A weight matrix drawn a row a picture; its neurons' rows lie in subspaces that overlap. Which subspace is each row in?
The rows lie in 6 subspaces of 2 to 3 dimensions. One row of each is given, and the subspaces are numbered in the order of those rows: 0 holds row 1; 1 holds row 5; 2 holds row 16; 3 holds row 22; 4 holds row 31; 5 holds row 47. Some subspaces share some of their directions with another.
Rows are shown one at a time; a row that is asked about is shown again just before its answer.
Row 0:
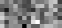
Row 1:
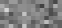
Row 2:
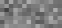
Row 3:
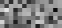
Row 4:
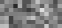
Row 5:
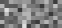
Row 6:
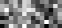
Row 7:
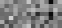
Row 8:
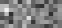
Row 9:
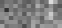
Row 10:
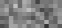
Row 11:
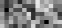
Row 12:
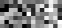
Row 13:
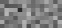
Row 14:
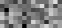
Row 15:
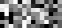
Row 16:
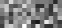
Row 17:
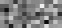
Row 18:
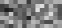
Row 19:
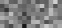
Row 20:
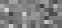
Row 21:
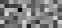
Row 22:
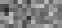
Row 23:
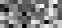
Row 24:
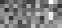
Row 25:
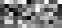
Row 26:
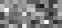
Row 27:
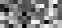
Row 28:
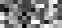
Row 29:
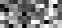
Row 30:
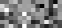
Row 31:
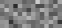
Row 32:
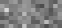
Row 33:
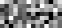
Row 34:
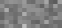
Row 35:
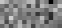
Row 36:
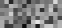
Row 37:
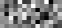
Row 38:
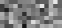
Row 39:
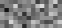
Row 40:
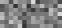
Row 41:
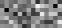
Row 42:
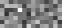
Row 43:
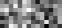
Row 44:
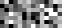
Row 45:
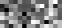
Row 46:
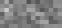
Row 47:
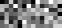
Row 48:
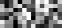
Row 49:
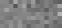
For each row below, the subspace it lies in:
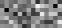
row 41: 4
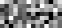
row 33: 5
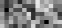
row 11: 2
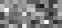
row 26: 2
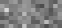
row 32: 4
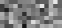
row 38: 4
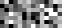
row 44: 0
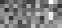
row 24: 5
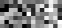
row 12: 1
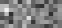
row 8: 3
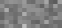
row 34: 3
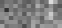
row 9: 5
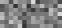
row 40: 5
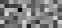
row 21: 1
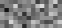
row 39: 4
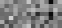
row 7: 5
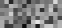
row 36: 2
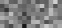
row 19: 2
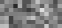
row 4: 4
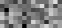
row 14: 3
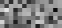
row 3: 2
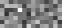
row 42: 1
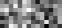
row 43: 4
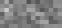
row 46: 2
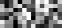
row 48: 2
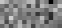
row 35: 5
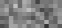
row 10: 4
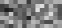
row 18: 3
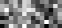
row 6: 4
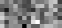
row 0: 0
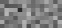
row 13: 1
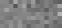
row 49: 5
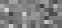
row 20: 0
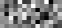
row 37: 3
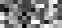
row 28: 0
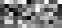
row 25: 3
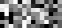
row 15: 3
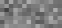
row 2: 2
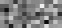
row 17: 5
